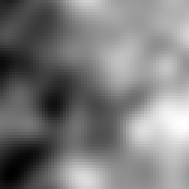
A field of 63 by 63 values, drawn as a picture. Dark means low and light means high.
There is an overall slope up to the right. No row or column stands out. The field is smooth, with broad soft blobs. No regular stripes run through it. The ninth with the lowest average is the bottom left.
